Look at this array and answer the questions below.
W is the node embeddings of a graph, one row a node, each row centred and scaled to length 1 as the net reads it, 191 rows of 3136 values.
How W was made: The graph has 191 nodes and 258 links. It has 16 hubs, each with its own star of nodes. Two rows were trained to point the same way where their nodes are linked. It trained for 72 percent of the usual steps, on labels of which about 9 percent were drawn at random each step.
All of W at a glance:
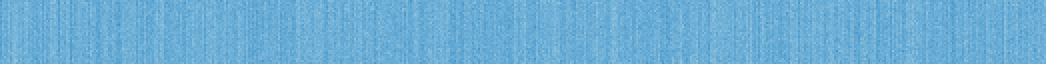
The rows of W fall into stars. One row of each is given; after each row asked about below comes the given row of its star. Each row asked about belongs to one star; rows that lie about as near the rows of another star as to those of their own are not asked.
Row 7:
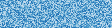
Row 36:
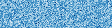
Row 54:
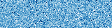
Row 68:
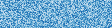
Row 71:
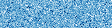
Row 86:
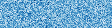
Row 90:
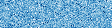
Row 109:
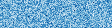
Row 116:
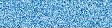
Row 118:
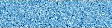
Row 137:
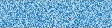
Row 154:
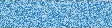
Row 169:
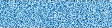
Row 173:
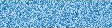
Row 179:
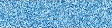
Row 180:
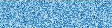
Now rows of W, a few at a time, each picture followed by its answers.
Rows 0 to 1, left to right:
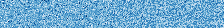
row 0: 173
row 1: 71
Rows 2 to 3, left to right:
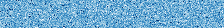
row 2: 116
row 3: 154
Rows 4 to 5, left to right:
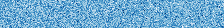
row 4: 90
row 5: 154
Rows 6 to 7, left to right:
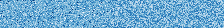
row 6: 137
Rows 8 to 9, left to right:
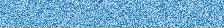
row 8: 179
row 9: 54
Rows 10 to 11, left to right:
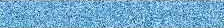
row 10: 54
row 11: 173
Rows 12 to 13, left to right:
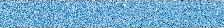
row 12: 169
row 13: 154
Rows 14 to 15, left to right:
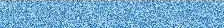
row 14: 36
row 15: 116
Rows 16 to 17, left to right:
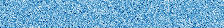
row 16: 116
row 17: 71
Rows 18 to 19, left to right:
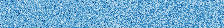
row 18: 7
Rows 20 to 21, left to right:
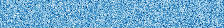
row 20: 173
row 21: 68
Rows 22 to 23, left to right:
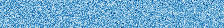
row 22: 116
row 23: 118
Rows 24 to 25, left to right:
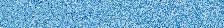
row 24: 54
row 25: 180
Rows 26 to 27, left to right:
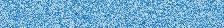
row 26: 71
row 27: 116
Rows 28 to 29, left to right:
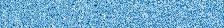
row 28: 118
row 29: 118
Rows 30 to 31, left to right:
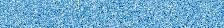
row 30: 180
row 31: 71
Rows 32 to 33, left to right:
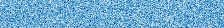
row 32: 71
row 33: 68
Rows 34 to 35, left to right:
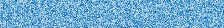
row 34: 173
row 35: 118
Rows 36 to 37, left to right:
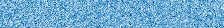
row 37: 90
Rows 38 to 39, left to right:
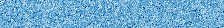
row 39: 36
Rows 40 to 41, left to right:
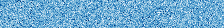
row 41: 179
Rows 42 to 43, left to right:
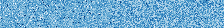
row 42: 36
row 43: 7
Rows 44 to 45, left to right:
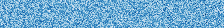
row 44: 179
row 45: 154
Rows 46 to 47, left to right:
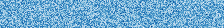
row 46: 118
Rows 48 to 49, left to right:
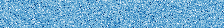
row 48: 90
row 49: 137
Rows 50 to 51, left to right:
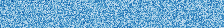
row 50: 71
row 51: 36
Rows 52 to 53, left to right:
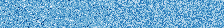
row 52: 154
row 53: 173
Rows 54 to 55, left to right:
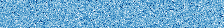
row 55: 109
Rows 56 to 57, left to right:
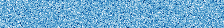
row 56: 179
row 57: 179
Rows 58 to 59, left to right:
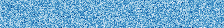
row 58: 86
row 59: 7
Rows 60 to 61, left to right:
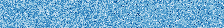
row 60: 86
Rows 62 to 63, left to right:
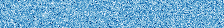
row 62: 154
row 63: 137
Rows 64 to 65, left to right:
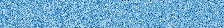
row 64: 109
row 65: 169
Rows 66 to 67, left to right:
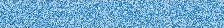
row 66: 179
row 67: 71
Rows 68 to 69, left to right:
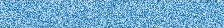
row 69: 7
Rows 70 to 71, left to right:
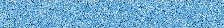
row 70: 116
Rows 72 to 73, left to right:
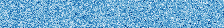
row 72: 109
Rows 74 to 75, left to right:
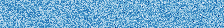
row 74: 86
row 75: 54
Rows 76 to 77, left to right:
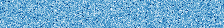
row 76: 90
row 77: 173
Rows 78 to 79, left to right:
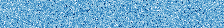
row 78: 169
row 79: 86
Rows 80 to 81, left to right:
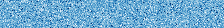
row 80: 109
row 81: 90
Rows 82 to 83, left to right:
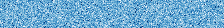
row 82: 179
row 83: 118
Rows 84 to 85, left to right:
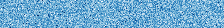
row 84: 169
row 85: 118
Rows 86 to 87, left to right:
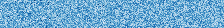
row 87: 109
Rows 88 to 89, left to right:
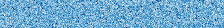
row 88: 180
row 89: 173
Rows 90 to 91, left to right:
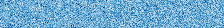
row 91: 86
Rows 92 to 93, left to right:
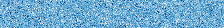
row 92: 71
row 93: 154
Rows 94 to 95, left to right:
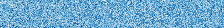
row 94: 179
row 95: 180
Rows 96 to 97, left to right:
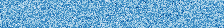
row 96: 7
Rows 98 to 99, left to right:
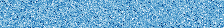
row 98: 109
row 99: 68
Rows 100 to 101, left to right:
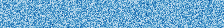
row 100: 173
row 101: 173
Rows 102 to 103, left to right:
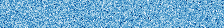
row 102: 90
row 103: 71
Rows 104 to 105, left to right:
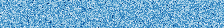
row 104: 71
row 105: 7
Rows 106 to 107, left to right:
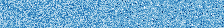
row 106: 86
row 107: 36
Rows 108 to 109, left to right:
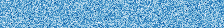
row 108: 180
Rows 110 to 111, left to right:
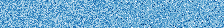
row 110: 137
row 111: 116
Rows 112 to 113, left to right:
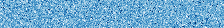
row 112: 173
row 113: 71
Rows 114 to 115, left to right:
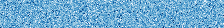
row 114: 116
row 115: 7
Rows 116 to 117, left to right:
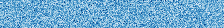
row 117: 86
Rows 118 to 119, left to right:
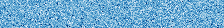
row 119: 180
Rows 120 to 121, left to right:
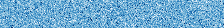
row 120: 90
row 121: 118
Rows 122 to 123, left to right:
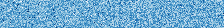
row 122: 54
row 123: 7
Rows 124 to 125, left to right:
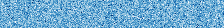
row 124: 68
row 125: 179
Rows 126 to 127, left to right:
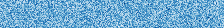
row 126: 54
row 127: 86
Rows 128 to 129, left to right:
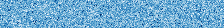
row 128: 118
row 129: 86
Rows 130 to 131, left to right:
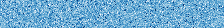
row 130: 173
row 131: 109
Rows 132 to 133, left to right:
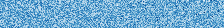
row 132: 90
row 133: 36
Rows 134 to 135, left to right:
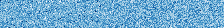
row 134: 137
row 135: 169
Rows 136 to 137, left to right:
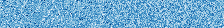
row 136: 173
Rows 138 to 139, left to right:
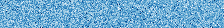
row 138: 137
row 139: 90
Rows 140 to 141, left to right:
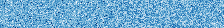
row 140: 179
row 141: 71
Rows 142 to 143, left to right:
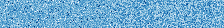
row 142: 137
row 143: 173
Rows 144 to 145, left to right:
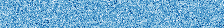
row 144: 116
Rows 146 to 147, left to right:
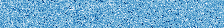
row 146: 169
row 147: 68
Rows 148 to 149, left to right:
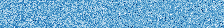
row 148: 109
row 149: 169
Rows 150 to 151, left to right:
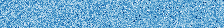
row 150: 154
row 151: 7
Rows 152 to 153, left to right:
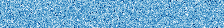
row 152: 71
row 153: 7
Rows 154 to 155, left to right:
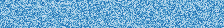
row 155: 180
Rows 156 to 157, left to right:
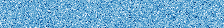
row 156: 116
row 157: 7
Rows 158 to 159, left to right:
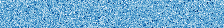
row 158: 173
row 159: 7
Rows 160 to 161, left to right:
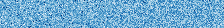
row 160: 118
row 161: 179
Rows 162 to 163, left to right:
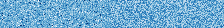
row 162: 118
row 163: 137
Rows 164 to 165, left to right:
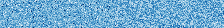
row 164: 109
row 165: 7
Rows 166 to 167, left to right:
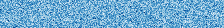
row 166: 118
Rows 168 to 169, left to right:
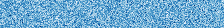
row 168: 118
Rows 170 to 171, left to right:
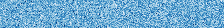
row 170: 36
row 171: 68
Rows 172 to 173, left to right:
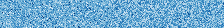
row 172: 116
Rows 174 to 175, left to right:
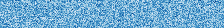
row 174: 137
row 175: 36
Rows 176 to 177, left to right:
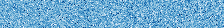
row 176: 86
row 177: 116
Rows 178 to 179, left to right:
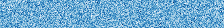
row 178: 36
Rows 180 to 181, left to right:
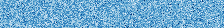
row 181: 179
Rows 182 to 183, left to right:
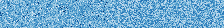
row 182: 71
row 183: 179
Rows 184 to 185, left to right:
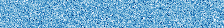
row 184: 179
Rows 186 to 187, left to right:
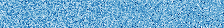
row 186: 54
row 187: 86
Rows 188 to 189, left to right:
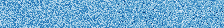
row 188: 116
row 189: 137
